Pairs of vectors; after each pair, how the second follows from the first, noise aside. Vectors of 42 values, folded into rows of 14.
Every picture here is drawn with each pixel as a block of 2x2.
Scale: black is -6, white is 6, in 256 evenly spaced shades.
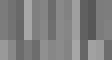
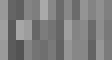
wrapped around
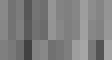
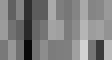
scaled up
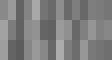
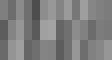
negated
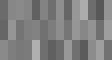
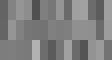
copied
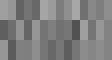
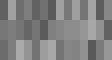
wrapped around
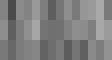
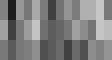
scaled up
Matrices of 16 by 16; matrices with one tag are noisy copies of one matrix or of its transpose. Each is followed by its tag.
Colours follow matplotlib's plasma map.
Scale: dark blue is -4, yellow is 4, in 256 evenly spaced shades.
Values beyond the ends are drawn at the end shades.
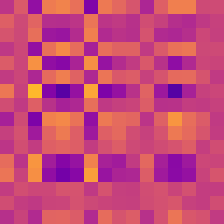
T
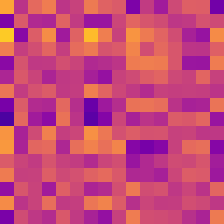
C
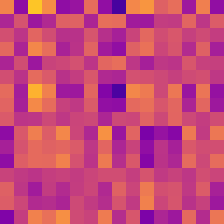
C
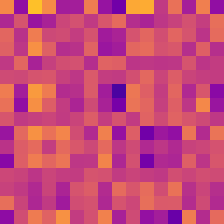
C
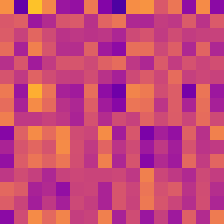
C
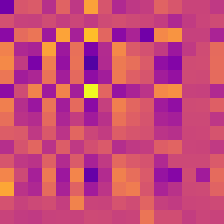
T
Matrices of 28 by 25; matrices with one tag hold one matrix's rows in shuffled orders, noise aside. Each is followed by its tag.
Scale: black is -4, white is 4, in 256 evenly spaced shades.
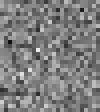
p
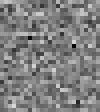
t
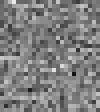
t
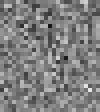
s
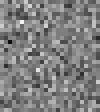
p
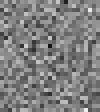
s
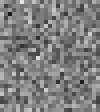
p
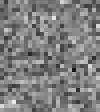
t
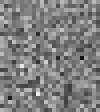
p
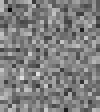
p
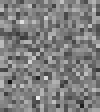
p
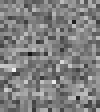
t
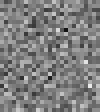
s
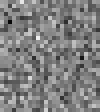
p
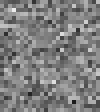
t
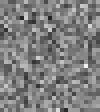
s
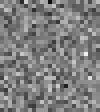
s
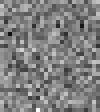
p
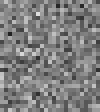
p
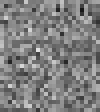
p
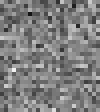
t
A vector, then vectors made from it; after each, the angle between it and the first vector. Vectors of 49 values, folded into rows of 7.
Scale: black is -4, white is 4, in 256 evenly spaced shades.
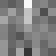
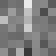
nearly parallel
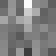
nearly parallel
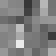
partly opposed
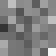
orthogonal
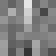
nearly parallel
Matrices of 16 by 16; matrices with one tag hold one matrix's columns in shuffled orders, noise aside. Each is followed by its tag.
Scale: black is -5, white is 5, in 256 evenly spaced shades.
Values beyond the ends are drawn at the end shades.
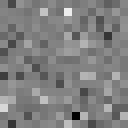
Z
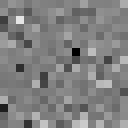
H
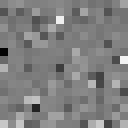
H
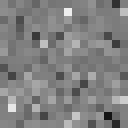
Z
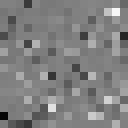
Z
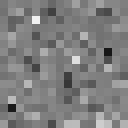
H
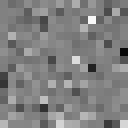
H
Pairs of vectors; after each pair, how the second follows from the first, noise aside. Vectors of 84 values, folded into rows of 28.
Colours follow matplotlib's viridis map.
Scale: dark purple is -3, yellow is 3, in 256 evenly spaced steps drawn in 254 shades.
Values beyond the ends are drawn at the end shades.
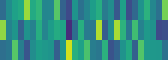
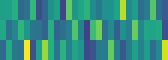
wrapped around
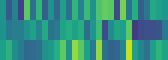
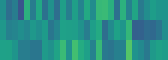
shrunk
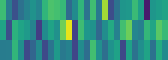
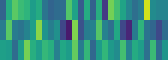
negated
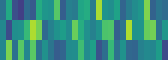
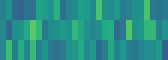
shrunk
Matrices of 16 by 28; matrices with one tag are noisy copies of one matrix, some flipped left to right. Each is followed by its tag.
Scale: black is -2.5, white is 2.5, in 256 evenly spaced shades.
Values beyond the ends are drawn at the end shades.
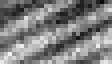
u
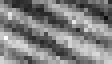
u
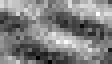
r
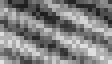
u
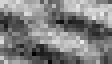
r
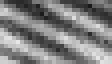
u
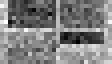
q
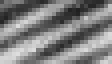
u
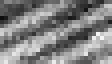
u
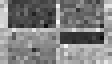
q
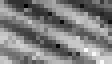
u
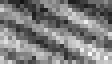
u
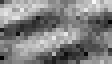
r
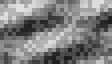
r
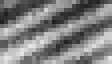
u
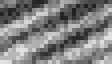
u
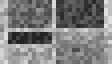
q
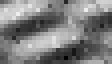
r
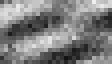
r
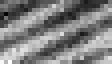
u
